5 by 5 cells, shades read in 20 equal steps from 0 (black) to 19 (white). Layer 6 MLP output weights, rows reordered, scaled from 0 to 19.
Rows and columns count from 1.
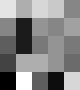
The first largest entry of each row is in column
1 5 4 2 2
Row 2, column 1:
10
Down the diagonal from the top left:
17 2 9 11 16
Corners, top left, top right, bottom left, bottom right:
17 10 0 16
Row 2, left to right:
10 2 11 10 12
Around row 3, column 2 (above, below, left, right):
2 13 7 9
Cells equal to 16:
2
